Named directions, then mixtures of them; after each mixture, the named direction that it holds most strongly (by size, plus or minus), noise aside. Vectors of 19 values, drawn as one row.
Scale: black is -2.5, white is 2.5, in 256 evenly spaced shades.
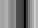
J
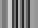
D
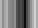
J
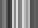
D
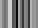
D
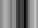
J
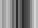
J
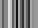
D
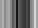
J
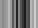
J
